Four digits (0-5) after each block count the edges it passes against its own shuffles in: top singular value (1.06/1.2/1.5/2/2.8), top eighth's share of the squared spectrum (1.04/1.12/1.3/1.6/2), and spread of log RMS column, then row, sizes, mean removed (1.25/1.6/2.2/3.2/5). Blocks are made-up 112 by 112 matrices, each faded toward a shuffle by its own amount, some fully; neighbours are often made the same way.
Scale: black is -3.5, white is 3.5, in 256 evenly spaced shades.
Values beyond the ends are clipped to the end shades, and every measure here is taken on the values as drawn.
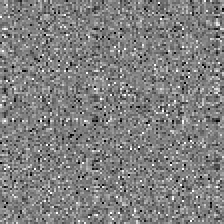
4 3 1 2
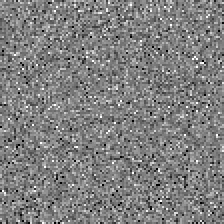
0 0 0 1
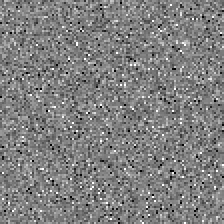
0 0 0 0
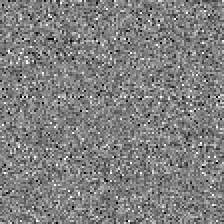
1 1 0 2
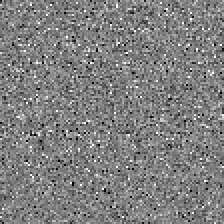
1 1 0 2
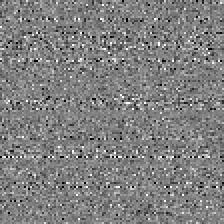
2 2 0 4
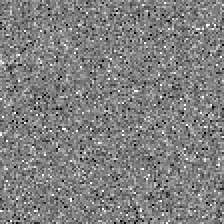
0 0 0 0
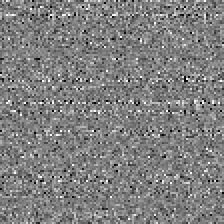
1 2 0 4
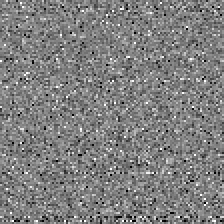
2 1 0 2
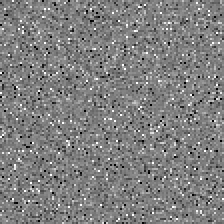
0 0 0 0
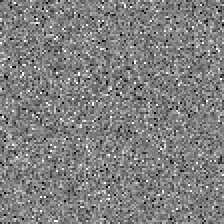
1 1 0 0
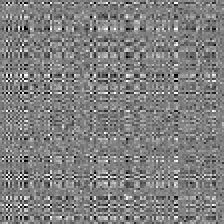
5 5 4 4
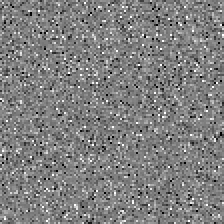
2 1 0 0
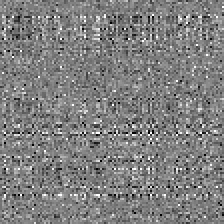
5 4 3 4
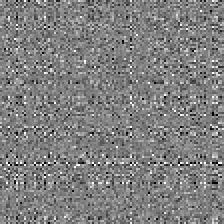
5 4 3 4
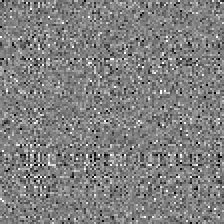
5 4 2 3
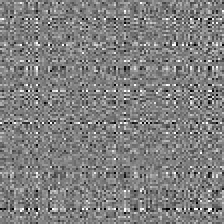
5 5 4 4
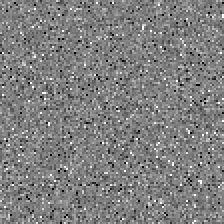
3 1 0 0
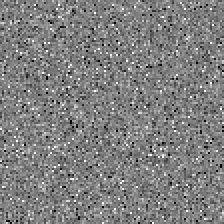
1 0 0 0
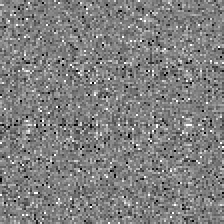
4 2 0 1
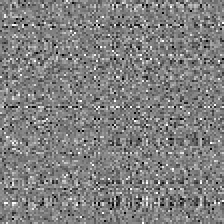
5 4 2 3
